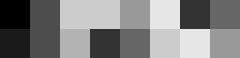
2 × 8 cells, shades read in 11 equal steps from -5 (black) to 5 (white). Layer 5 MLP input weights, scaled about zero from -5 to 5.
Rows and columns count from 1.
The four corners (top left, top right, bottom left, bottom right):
-5 -1 -4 1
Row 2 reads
-4 -2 2 -3 -1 3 4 1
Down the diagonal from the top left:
-5 -2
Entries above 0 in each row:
4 4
